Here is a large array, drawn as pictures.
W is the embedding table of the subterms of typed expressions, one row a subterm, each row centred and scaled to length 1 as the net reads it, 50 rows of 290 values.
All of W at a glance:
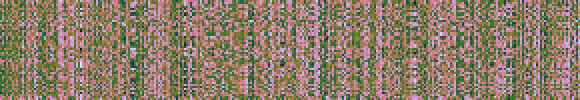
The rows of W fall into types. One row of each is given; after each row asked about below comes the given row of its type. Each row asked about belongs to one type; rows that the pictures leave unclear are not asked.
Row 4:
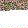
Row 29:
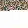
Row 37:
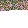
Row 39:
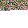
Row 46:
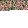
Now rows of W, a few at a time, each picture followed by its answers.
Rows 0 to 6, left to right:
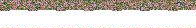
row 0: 4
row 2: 37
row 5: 37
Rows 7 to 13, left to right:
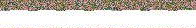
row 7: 39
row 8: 37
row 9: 39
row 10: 4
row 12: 29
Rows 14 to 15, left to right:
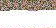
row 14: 37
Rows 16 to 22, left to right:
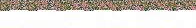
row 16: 39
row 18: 4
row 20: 39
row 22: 39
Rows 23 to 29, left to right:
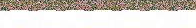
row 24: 29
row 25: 37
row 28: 37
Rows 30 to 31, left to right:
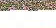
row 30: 39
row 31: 4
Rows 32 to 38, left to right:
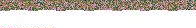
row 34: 37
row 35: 46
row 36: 29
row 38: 39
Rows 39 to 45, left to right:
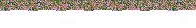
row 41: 46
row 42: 37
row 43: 46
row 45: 39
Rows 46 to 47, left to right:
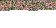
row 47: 4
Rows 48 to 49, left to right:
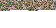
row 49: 29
